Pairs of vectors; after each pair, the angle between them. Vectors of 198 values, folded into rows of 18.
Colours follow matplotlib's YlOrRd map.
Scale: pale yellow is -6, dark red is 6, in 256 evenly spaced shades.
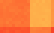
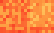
partly aligned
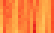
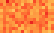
orthogonal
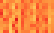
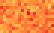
orthogonal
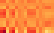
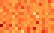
orthogonal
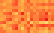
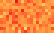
orthogonal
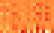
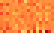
nearly opposite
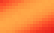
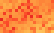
partly opposed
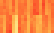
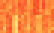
nearly parallel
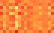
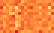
nearly parallel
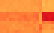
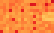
partly opposed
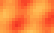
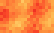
nearly opposite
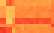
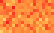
partly opposed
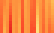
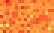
orthogonal
